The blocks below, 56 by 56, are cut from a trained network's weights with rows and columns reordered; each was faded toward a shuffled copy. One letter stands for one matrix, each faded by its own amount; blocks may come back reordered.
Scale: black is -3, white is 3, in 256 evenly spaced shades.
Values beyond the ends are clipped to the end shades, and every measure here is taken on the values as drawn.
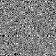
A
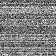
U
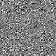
A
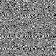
A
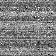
U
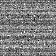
U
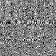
A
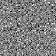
A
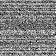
U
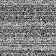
U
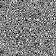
A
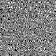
A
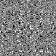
A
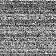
U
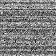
U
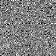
A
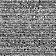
U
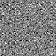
A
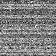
U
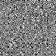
A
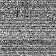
U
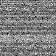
U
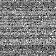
U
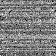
U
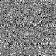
A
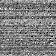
U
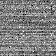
U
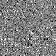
A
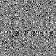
A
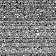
U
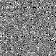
A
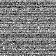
U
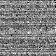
U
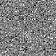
A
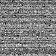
U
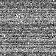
U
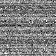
U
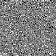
A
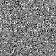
A
